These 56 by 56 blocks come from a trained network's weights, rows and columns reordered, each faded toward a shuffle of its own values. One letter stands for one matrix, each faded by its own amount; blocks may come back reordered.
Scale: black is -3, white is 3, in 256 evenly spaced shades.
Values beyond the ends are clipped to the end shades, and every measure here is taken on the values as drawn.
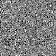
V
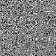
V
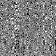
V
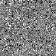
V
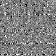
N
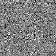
V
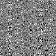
V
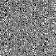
V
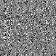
V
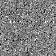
N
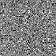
V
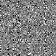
V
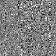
V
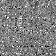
N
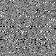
N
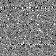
N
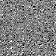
V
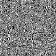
V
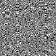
V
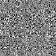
V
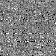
N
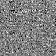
N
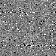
N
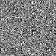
V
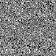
V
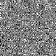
V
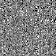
V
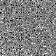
N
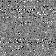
N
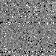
N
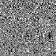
V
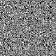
V
